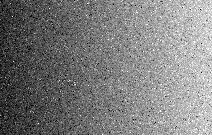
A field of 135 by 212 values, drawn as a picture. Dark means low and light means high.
No single row or column stands out from its neighbours. There are no regular stripes. On average the colour sits 50% of the way up the scale. The texture is fine-grained noise. The field climbs toward the right.
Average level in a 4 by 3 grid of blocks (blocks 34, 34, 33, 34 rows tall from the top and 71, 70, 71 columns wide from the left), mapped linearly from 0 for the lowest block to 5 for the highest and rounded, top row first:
035 | 035 | 025 | 025
